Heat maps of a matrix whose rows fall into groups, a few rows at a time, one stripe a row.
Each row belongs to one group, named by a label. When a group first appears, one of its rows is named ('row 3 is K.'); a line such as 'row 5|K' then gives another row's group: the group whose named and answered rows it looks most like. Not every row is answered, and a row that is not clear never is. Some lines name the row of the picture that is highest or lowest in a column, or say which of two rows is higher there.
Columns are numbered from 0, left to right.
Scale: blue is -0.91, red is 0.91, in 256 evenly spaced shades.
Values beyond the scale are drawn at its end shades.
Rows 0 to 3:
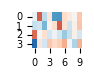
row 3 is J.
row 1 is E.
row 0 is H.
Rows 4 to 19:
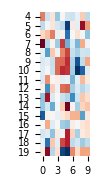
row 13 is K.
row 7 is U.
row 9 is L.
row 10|L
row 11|K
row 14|E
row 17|E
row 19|H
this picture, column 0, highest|7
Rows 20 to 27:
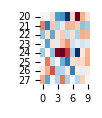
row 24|L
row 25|H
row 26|K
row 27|U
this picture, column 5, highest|24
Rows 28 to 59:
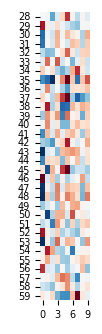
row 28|E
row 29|U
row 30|J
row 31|J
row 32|E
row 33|K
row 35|E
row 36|H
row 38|H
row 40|H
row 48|J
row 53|J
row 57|L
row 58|E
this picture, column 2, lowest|35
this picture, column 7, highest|59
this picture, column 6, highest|50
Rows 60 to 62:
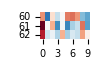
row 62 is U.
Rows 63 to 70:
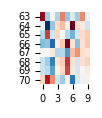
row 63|U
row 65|K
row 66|E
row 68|E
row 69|E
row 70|K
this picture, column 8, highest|63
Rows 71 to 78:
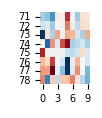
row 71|E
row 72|E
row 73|J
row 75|U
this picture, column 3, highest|73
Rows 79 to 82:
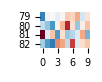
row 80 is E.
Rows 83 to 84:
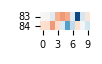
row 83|L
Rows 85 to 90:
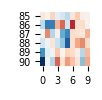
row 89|J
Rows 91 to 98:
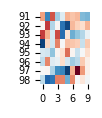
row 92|H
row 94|J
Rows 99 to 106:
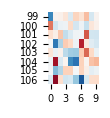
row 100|U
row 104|H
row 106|K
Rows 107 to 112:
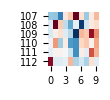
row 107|E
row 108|K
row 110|H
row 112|U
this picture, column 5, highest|107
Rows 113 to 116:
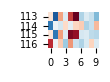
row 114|J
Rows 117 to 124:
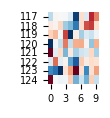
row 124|U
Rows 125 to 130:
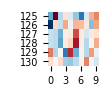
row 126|J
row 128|E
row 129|U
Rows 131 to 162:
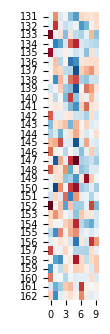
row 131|H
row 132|K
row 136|H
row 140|U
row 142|U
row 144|E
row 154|L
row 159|J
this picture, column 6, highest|161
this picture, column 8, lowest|154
